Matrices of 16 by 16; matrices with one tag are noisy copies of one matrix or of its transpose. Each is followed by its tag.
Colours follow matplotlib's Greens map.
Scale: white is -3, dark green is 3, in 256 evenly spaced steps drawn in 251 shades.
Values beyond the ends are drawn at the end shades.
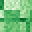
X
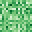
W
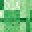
X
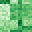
X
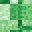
X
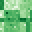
X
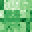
X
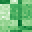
X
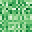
W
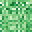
W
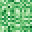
W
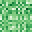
W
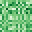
W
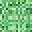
W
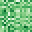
W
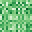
W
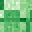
X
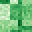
X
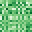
W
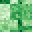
X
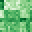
X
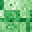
X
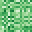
W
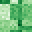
X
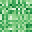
W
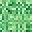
W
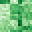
X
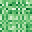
W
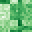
X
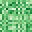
W
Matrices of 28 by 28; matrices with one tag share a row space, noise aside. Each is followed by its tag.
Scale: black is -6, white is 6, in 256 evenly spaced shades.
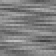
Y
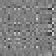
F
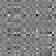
F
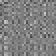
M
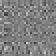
M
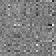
F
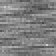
Y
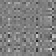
F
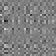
M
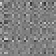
M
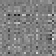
F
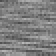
Y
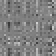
F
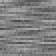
Y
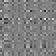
M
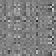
F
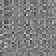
M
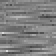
Y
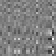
F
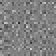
M
